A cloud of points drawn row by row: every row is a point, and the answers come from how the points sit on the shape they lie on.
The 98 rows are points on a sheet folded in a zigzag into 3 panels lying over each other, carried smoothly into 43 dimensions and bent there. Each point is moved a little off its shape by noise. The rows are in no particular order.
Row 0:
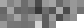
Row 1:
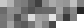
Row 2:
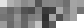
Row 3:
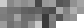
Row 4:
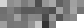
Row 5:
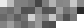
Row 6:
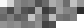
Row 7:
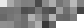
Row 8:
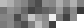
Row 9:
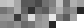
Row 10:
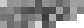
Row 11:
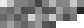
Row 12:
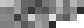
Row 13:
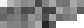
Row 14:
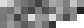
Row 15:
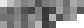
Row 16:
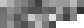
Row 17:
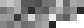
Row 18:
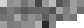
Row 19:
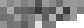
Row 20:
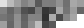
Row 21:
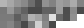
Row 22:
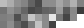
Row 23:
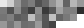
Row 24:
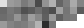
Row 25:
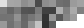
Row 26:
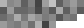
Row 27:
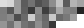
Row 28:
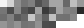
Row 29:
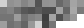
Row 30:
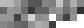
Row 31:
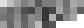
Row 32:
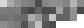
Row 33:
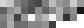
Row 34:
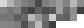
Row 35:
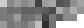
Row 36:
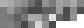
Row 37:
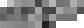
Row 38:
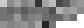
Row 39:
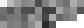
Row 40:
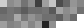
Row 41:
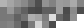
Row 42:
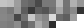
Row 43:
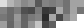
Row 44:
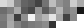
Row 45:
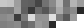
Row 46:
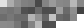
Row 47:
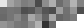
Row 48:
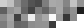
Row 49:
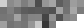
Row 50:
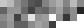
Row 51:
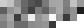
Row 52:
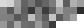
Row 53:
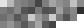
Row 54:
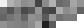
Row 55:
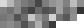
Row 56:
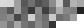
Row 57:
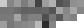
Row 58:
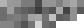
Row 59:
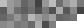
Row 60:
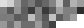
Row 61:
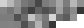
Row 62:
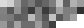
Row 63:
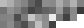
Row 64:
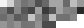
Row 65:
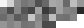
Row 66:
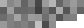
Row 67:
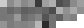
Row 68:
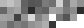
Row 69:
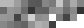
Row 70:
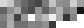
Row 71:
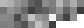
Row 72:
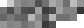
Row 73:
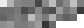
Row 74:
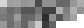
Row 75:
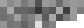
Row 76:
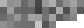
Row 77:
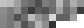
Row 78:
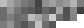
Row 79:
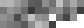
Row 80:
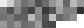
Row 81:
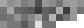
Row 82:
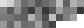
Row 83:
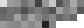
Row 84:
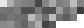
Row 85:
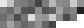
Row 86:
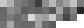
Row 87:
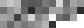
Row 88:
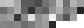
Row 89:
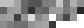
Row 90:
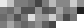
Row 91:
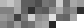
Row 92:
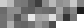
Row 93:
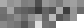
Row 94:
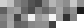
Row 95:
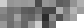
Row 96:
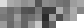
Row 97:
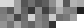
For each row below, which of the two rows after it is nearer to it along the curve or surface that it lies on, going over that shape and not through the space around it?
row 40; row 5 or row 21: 5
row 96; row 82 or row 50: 82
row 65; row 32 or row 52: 52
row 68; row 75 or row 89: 89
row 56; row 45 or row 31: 31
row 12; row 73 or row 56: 73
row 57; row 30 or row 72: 72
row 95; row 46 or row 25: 25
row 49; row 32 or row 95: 95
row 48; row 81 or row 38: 81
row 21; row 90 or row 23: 90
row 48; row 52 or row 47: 47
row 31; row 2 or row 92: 2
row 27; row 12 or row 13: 13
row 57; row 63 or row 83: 83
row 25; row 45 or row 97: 97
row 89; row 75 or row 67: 75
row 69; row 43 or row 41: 41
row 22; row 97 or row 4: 4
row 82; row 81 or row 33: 33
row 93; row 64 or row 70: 70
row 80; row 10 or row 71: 10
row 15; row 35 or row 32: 35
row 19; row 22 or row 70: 22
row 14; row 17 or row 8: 17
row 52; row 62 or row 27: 62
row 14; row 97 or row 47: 47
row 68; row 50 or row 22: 50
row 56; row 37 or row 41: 37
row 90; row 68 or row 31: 68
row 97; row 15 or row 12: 15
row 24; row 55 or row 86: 55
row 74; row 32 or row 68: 32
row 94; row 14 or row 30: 30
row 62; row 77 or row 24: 24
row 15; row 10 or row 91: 10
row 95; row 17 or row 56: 56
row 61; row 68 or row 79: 68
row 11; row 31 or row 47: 47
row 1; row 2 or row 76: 76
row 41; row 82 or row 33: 33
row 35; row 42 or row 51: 42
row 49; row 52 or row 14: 14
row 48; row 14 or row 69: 69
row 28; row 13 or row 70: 13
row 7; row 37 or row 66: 37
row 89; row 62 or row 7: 7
